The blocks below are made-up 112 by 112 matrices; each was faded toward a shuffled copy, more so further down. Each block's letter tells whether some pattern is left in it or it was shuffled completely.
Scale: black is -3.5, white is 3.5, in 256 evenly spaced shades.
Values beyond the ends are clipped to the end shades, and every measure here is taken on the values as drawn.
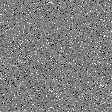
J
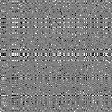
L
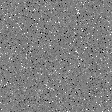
J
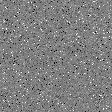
J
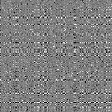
L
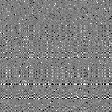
L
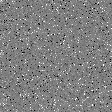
J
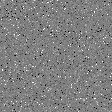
J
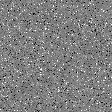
J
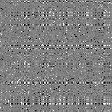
L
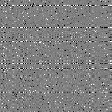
L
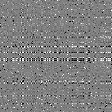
L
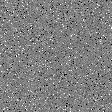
J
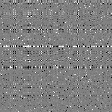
L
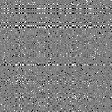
L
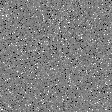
J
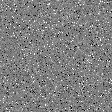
J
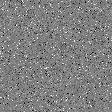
J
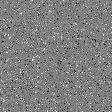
J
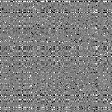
L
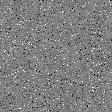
J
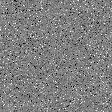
J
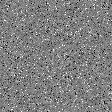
J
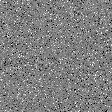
J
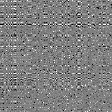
L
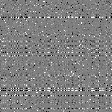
L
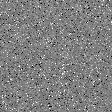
J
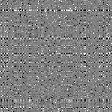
L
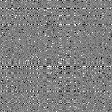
L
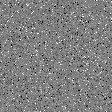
J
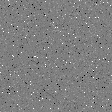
J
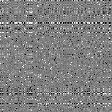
L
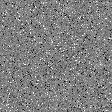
J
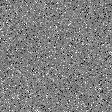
J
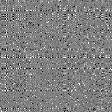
L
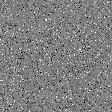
J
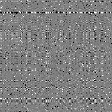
L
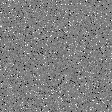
J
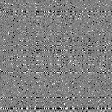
L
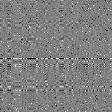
L
